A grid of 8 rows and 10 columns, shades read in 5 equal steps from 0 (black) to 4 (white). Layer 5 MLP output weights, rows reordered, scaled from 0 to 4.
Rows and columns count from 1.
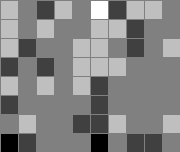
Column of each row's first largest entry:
6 1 1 5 1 2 2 3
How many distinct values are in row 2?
3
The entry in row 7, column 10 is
3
